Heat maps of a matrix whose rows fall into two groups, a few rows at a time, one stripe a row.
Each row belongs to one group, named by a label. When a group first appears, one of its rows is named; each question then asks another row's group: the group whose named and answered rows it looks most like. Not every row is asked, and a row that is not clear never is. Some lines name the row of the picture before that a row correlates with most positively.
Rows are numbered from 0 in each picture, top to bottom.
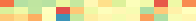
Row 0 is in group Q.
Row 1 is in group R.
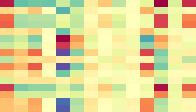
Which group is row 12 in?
Q
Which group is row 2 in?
Q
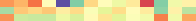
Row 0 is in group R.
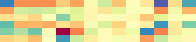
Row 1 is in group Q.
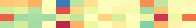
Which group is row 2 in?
Q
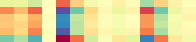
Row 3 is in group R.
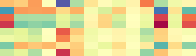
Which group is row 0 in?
R
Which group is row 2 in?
Q
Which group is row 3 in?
Q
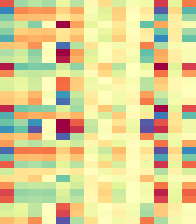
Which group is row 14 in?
R
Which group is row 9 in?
Q
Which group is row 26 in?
Q
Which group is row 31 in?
R
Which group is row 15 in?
Q
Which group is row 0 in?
Q
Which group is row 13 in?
R
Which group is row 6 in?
R
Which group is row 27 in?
Q
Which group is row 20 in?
Q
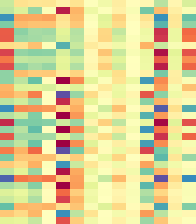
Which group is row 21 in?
R
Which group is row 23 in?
R
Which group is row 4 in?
Q
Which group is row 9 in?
Q
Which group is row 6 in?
R
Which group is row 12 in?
Q
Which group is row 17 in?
Q
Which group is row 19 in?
Q
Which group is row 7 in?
Q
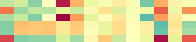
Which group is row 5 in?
Q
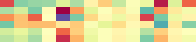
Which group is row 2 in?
R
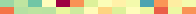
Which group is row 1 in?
Q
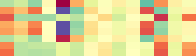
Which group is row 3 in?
R
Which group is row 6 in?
Q
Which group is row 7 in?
Q
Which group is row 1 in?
R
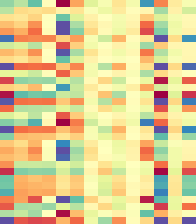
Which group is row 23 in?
Q
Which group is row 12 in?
R
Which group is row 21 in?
R
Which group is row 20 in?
R
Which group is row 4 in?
R
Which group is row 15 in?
Q
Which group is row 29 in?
Q
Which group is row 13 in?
Q
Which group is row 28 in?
R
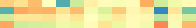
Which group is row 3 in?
Q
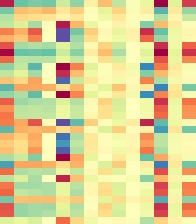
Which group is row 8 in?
Q
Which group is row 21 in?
R
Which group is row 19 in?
R
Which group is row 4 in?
R
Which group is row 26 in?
Q
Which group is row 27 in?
Q
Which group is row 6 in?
Q
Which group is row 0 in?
Q
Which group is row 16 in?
Q
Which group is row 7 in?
Q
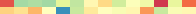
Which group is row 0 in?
Q
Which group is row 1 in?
R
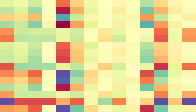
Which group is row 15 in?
R
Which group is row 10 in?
R
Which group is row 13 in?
Q
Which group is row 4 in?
Q
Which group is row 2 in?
R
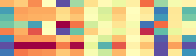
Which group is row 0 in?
R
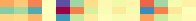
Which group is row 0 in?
R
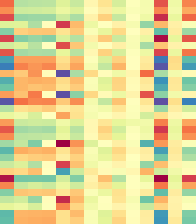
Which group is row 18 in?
Q
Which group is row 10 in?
R
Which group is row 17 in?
Q
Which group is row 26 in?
Q
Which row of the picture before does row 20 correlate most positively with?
1
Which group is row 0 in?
Q
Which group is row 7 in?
Q
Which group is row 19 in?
Q
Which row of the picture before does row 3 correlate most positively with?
1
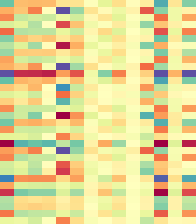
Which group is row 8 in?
Q
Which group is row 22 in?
Q
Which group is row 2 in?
Q
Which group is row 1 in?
R
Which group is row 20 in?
Q
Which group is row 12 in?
R
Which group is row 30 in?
Q
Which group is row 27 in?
Q
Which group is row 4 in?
Q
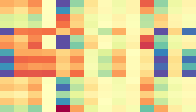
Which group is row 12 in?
R
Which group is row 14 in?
R
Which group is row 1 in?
R
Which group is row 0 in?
R
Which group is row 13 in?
R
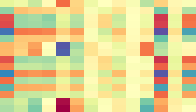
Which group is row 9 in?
Q
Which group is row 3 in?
Q
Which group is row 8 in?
Q
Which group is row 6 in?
R
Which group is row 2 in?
Q
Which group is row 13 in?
Q
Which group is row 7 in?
R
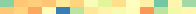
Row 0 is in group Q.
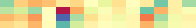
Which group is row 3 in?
R
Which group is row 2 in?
R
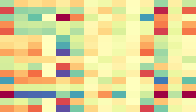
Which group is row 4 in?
Q
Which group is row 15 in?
R
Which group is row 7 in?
R
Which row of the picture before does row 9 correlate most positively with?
1
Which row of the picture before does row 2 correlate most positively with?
1
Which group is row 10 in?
R
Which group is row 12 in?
Q
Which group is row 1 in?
Q
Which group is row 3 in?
Q
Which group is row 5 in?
R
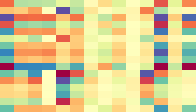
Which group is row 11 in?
R
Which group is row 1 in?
R
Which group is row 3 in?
Q
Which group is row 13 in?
R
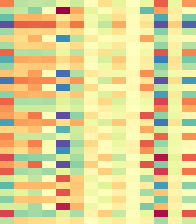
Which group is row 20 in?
R
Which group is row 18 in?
R
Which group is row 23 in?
R
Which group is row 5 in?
R
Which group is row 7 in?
Q
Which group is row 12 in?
R
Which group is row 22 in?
Q
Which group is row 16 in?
R
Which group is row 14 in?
Q
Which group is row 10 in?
R
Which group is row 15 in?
Q
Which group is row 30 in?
Q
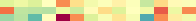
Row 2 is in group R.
